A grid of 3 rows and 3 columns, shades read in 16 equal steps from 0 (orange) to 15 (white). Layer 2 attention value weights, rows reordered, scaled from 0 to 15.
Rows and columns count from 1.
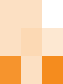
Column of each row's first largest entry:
3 3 2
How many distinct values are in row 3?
3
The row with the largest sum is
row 1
